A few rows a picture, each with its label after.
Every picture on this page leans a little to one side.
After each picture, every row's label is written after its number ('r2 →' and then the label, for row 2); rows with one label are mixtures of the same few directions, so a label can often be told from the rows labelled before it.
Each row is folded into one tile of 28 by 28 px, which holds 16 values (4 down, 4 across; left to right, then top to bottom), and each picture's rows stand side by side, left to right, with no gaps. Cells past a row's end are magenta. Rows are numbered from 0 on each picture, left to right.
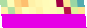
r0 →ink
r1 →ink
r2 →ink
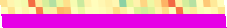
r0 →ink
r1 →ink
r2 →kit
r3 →kit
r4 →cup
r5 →kit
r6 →ink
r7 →cup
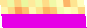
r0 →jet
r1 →jet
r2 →cup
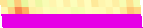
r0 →jet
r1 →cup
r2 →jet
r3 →cup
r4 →jet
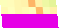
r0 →ink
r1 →ink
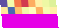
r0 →ink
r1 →ink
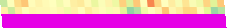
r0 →ink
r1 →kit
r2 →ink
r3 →cup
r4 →jet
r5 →cup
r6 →jet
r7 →jet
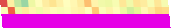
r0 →ink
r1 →ink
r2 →kit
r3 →ink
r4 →jet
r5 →jet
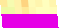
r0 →kit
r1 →jet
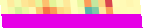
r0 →jet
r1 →jet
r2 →kit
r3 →kit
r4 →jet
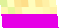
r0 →ink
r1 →cup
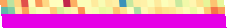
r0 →kit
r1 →cup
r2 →cup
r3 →jet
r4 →cup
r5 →jet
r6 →cup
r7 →jet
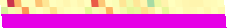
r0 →cup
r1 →cup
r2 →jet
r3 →cup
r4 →jet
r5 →cup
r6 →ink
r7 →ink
